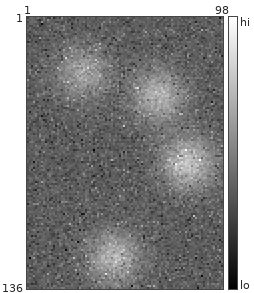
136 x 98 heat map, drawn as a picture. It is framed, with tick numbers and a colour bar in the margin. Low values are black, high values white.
The halves do not mirror each other. The ninth with the highest average is the middle right. Four bumps rise from the field.
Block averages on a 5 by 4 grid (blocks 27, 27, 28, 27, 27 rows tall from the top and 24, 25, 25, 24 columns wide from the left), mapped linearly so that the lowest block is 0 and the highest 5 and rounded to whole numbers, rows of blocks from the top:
1210 | 1251 | 0025 | 0111 | 0420
